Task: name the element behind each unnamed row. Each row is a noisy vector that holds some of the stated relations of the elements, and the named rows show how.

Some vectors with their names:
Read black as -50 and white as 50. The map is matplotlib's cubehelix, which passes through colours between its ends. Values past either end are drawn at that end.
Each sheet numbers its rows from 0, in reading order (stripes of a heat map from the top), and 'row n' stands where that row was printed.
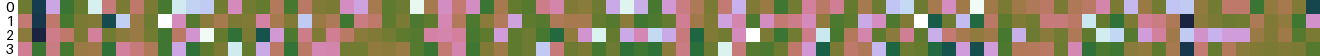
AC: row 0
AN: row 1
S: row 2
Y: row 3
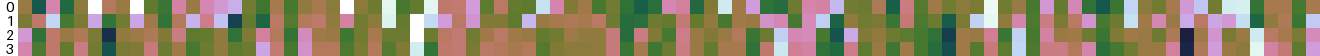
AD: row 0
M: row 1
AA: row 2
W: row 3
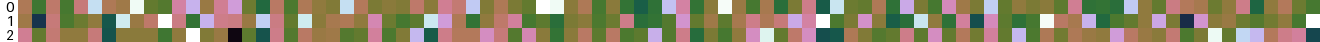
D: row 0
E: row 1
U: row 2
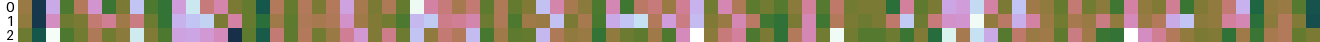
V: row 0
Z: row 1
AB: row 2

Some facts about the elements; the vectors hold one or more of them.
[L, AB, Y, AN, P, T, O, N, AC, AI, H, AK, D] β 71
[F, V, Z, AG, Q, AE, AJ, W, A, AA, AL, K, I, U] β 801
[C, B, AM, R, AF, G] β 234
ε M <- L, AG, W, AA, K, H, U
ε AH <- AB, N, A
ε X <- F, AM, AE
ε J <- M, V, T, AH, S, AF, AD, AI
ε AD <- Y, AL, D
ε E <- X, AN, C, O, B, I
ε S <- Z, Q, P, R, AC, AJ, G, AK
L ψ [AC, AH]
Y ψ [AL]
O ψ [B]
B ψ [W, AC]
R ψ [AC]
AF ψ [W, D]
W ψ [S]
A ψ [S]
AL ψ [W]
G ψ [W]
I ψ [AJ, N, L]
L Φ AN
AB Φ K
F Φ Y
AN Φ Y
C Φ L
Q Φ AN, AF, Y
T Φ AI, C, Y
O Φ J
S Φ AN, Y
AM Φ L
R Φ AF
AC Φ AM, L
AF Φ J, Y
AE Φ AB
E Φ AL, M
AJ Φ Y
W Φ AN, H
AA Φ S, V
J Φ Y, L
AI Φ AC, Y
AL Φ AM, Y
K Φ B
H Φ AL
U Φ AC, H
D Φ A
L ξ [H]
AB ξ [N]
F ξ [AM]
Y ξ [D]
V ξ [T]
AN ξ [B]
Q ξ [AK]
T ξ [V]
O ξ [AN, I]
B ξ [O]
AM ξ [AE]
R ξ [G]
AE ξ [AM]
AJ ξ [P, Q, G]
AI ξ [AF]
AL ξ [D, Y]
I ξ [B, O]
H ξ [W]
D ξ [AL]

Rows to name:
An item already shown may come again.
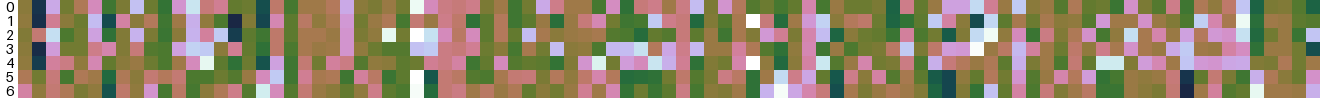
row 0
V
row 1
J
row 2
M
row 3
Z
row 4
S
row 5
L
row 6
H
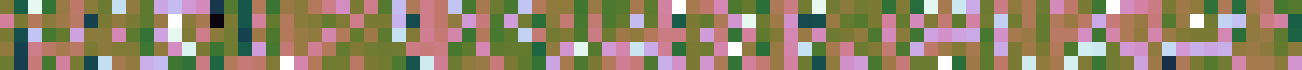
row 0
AB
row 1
U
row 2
T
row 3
S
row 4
F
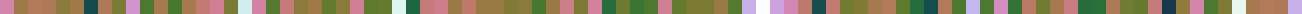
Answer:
H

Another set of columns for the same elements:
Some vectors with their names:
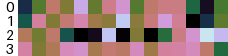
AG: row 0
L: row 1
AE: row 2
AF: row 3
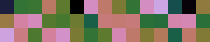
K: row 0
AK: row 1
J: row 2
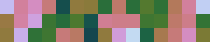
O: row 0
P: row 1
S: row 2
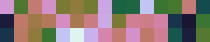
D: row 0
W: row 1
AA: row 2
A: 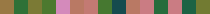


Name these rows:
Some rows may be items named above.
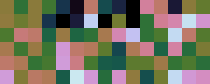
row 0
AB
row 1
AE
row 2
Z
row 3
A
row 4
AH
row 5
F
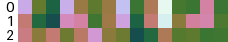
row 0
Y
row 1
AL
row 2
N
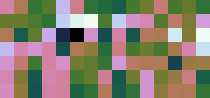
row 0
AH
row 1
V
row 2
B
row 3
O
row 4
J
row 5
AD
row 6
AD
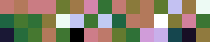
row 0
C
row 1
M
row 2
K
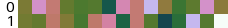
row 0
AC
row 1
I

